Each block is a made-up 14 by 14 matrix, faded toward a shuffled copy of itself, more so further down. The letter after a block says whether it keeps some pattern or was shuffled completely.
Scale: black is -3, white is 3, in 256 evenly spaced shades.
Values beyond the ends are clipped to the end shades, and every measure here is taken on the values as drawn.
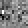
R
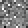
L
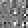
R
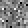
L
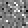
L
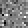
L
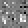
R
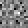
R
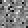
L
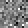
L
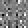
R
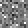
R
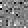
R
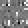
R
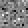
L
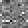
R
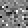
L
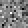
L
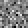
L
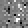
L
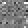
R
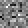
R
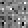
R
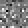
R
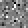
L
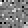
L
